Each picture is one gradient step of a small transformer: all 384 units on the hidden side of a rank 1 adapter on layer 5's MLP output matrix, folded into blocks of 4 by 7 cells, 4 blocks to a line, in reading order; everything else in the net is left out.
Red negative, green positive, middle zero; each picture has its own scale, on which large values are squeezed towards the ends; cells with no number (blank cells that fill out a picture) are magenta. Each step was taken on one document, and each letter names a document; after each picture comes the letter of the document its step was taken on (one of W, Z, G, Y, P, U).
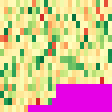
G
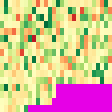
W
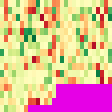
G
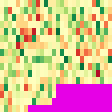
W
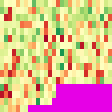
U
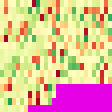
G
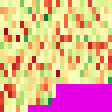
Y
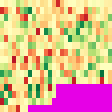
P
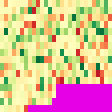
W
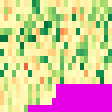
W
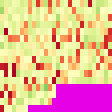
Y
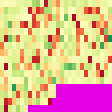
G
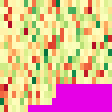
U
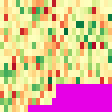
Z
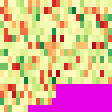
Y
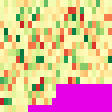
Z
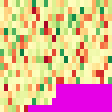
W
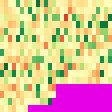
G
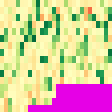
W
